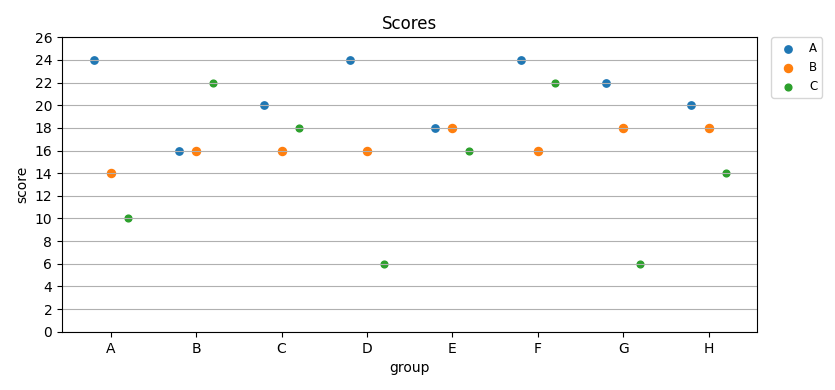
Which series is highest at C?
A
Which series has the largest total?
A
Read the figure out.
Title: Scores
x-axis: group, ticks A B C D E F G H
y-axis: score, ticks 0 2 4 6 8 10 12 14 16 18 20 22 24 26
Legend: A, B, C
Values:
A: 24 16 20 24 18 24 22 20
B: 14 16 16 16 18 16 18 18
C: 10 22 18 6 16 22 6 14
